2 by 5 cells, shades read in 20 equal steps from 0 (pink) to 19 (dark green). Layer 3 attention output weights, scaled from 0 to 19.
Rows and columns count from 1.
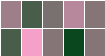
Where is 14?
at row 1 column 2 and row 2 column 1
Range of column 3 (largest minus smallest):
1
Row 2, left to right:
14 0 9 19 9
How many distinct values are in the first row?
5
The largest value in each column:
14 14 10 19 9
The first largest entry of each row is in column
2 4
